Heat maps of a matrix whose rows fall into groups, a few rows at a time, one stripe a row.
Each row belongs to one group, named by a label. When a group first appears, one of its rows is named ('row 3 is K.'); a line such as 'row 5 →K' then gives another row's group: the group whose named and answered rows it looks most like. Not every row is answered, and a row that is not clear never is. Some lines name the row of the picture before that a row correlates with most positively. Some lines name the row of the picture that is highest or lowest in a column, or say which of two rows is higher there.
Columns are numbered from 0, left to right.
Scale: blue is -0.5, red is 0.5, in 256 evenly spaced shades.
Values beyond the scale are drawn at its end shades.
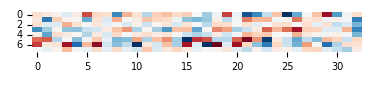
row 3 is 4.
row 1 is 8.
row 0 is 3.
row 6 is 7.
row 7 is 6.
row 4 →8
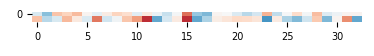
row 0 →4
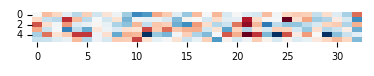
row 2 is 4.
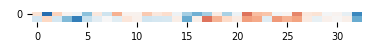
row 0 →8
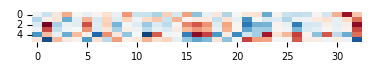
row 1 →3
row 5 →8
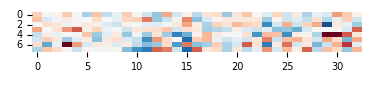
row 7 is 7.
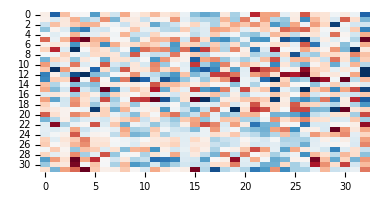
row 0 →8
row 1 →7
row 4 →6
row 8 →3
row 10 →7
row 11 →8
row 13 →6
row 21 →4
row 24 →6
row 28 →7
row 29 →6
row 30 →6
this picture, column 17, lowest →31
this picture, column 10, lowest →13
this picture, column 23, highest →7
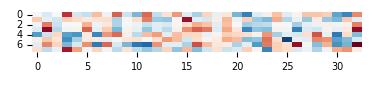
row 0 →6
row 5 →3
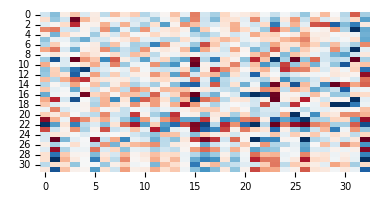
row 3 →3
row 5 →4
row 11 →4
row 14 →6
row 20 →3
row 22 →4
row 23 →7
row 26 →7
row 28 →8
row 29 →8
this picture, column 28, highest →2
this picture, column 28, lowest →14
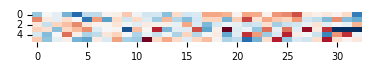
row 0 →4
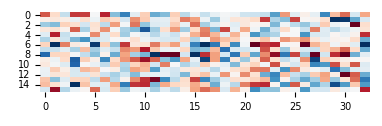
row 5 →4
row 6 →8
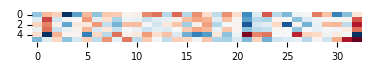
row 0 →3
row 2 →3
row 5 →3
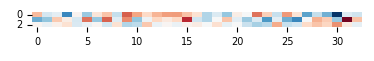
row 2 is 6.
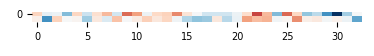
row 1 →8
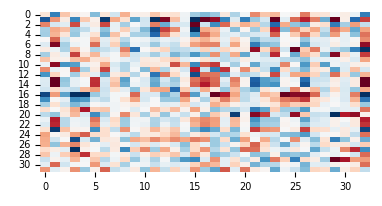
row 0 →8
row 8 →6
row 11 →7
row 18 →4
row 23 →8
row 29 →6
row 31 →7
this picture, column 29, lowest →20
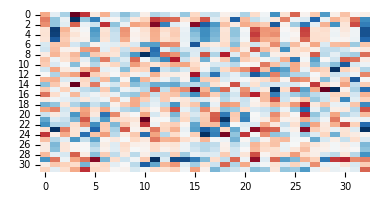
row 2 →7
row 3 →8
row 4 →8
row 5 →8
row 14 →6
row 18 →4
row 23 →8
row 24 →7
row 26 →8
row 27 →8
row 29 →6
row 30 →7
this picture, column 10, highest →21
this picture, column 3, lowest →1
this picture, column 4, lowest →24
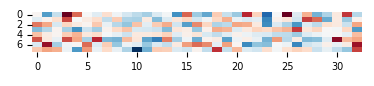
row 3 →4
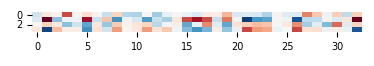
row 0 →6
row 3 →8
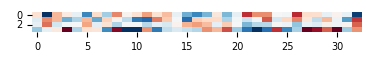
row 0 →8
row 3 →6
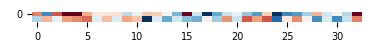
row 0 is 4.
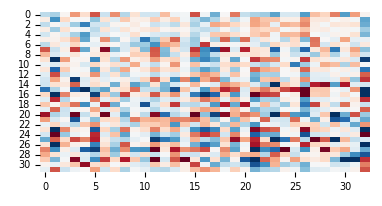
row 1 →8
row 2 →4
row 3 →8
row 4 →4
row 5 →7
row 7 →7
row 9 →8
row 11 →8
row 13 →3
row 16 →8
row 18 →7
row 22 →3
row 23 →8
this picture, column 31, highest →20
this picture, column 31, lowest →29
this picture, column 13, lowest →15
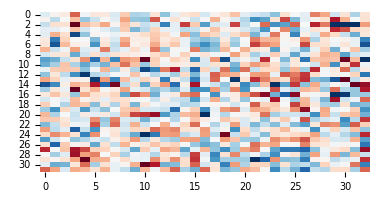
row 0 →6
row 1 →6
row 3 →6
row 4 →3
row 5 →8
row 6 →8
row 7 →7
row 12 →4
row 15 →6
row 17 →6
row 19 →4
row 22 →3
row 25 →4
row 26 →8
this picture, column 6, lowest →14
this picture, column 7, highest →14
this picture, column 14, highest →2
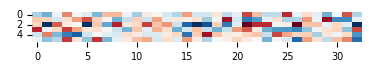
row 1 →3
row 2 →8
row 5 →7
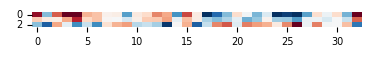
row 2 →4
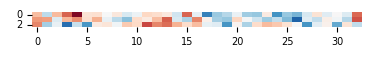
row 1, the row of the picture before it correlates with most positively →1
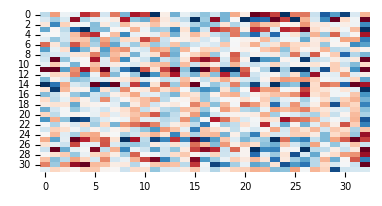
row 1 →6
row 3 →4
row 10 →3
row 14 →3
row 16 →4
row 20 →7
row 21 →4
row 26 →7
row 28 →3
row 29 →7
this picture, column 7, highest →14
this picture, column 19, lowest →11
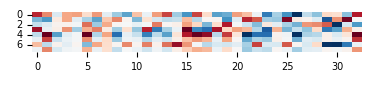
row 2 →3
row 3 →7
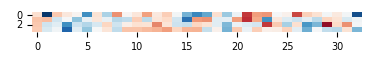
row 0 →8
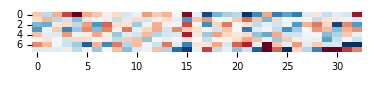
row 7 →6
